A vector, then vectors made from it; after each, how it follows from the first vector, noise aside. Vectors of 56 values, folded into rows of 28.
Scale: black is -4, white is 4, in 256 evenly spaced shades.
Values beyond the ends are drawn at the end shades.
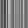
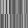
sign-scrambled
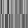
sign-scrambled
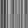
copied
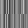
sign-scrambled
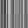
copied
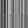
copied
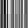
scaled up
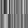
sign-scrambled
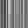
copied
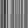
copied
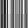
scaled up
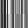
scaled up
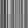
copied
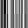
scaled up
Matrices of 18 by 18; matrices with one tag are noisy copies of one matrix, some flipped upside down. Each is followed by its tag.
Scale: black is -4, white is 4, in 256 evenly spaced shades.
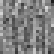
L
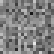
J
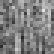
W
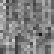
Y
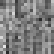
Y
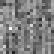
Y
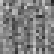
L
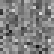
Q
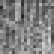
W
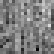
W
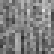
W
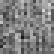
W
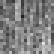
W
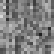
Y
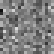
Q
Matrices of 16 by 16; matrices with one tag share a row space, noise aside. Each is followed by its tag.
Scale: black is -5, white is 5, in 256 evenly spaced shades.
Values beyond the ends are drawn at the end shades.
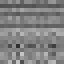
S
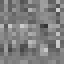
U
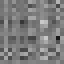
U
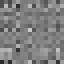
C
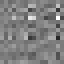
U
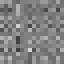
C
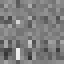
C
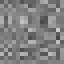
U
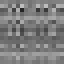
S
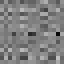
U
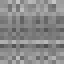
S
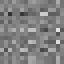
U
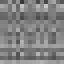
S
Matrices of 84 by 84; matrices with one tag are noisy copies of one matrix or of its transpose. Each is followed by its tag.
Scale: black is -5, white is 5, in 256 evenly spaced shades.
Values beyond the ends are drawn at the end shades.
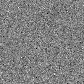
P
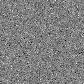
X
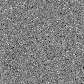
P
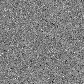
X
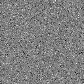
X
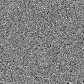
P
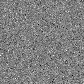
X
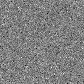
P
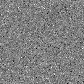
P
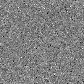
P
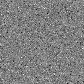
P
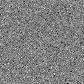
P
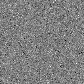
X
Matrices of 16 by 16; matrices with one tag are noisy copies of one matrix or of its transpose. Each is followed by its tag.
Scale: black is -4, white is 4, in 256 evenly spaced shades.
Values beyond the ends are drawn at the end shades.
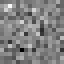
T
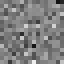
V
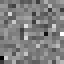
V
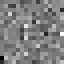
V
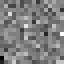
V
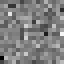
V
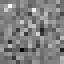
T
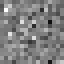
T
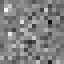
T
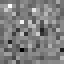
T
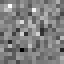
T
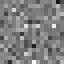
V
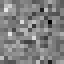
T
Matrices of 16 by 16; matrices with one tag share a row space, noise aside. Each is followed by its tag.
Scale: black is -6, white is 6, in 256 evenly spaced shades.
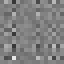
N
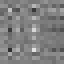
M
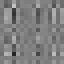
N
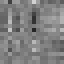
M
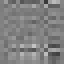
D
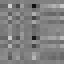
M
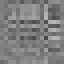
D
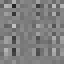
N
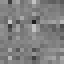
M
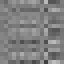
D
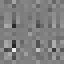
N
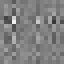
N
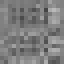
D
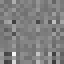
N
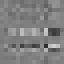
D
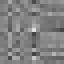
M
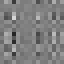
N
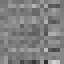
D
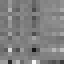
M
